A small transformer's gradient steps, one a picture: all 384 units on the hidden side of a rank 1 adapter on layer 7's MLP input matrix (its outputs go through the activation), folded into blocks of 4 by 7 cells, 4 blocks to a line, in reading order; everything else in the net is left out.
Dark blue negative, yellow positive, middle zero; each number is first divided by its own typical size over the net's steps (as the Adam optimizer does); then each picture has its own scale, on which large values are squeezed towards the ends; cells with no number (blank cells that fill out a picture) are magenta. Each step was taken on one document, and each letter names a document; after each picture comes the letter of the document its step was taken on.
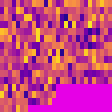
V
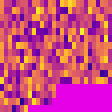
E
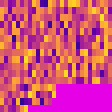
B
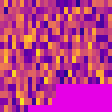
B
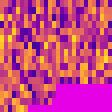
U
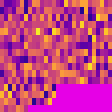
V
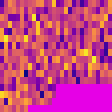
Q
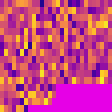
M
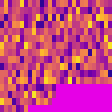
M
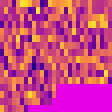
M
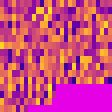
B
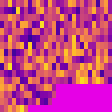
U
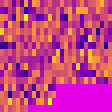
V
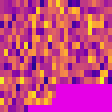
M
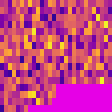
M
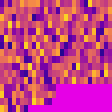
Q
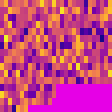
E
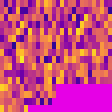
U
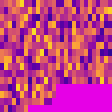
B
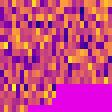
V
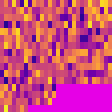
V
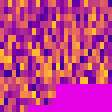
U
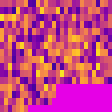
U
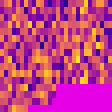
U
